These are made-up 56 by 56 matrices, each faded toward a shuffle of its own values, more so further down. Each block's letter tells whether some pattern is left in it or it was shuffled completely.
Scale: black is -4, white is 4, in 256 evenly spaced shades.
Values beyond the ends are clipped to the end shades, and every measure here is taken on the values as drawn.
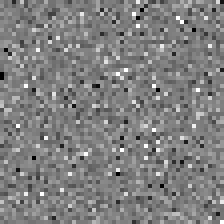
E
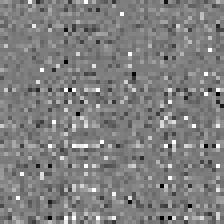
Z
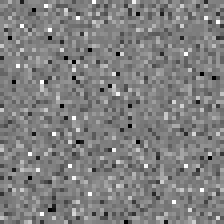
E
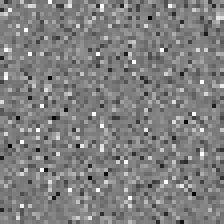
E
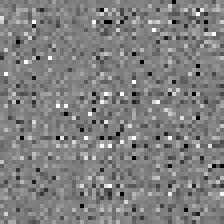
Z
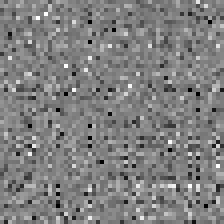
Z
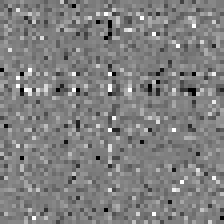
Z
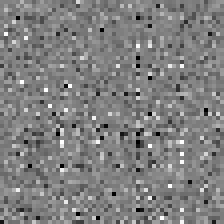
Z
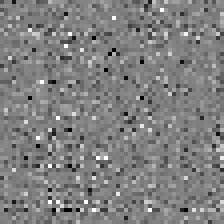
Z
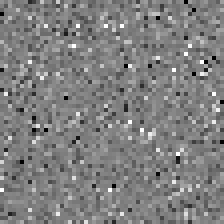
E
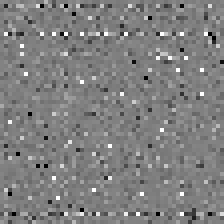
Z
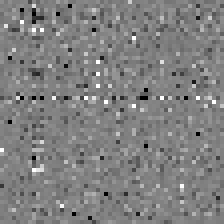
Z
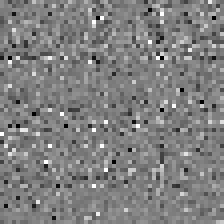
Z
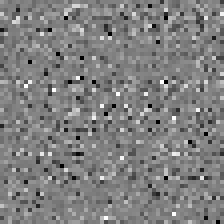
Z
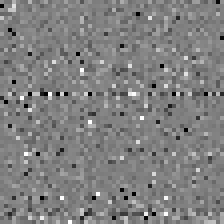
Z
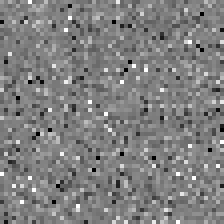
E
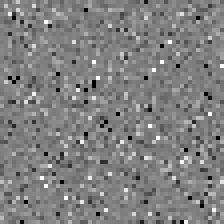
E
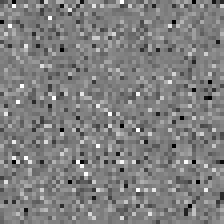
Z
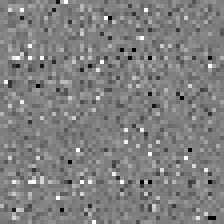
Z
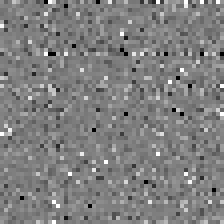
Z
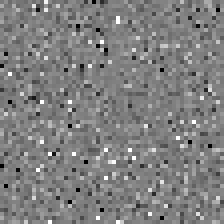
E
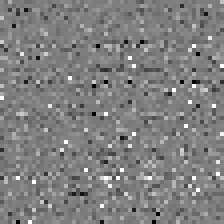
Z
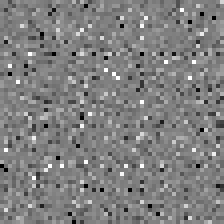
Z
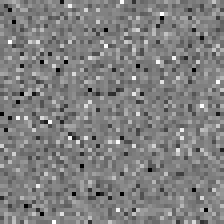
E
